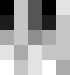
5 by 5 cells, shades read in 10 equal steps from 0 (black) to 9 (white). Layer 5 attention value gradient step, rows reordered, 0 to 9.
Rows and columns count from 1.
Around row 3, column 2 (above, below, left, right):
7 6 6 5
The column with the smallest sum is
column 4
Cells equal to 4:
0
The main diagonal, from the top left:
0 7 5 7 6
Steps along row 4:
down up down same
